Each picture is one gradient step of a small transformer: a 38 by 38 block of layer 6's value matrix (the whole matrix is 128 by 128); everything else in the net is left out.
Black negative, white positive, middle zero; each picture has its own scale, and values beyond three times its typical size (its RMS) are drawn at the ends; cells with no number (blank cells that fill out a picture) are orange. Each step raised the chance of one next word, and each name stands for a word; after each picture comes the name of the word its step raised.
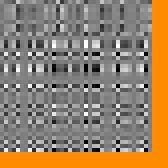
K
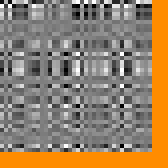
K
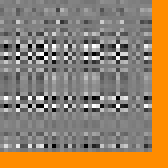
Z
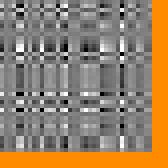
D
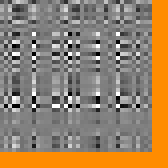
Z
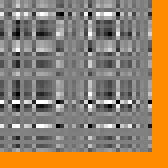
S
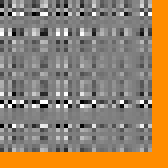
S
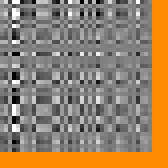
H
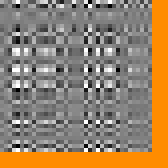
K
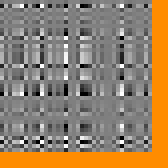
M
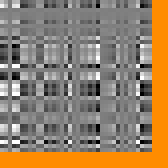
M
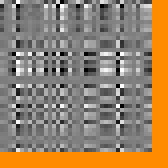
K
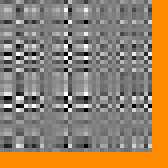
Z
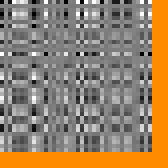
H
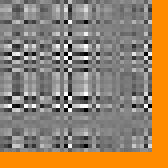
Z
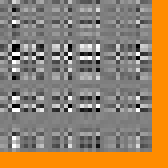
Z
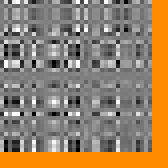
H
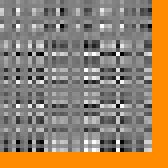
H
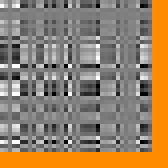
M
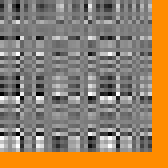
Z
